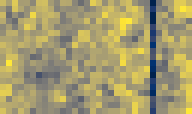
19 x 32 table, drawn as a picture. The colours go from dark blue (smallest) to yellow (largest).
Column 26 stands out from the rest. The values are skewed, with a long tail toward low values. The grain runs up and down. There is no overall slope.
